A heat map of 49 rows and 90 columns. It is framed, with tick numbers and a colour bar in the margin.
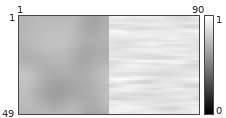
The table splits into one row of 2 panels. Panel 1,1: high, smooth, faint in contrast. Panel 1,2: very high, streaked across, faint in contrast.
